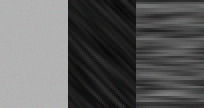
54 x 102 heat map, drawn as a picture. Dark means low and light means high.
It is made of 1 by 3 panels. Panel 1,1: high, flat. Panel 1,2: very low, slanting down to the right, faint in contrast. Panel 1,3: low, streaked across.
